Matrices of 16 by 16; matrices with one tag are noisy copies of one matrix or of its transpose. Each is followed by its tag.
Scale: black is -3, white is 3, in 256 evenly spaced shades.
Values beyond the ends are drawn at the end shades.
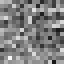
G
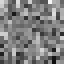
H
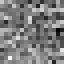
G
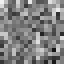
H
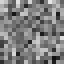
H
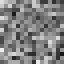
H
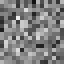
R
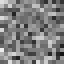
H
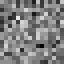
R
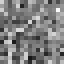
G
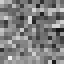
G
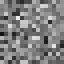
R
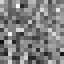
G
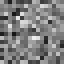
R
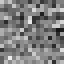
G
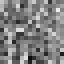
G
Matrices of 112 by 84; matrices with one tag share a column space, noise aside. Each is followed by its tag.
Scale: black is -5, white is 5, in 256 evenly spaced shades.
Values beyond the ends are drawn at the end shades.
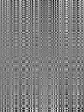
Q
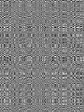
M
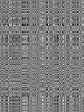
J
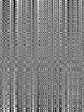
Q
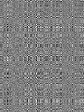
M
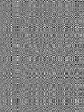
M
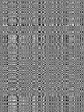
J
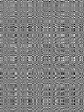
M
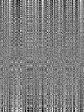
Q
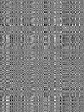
J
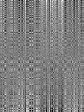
Q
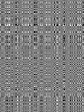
J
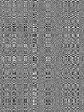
M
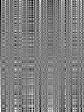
Q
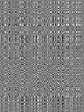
J
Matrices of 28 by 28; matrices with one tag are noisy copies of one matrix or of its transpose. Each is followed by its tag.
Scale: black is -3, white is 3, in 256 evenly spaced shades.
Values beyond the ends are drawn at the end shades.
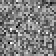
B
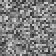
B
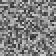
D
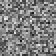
B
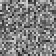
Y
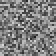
D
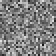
Y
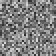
Y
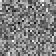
Y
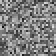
B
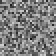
D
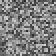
B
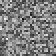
B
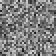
Y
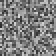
D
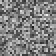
B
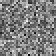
Y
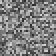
B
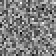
D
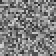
D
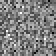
B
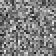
B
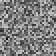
Y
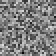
D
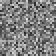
Y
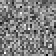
B
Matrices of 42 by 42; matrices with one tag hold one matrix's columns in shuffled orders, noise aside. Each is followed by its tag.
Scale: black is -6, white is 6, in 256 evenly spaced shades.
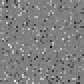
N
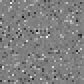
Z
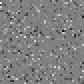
Z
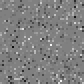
N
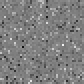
N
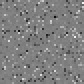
Z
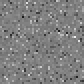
Z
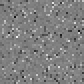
Z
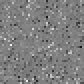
N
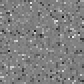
Z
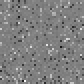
N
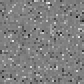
Z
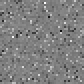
Z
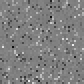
N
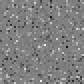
N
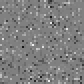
N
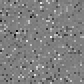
Z
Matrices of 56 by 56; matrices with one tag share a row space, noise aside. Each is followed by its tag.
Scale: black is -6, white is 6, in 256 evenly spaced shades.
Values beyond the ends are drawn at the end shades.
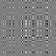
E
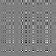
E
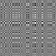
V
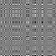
V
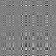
E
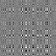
E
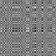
V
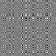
E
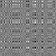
V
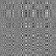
E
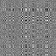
E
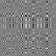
E
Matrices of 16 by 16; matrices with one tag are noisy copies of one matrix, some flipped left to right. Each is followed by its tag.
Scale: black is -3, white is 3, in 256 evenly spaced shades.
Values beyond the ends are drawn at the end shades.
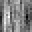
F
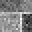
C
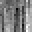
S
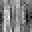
F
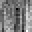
S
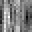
F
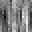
F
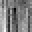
S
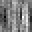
F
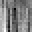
S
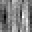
F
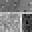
C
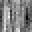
F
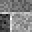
C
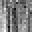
S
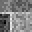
C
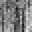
S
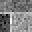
C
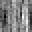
F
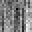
S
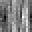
F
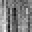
S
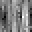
F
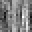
F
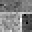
C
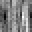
F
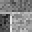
C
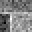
C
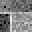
C
